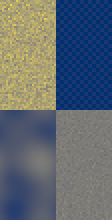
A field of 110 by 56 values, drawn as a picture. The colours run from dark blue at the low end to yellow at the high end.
The table splits into 2 rows of 2 panels. Panel 1,1: high, fine-grained. Panel 1,2: very low, checkered, faint in contrast. Panel 2,1: low, smooth. Panel 2,2: middling, fine-grained, faint in contrast.
